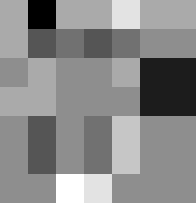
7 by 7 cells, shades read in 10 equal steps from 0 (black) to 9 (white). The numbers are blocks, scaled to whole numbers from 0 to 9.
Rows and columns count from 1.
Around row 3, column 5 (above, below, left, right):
4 5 5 1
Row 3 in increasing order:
1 1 5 5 5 6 6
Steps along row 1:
down up same up down same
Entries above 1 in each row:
6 7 5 5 7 7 7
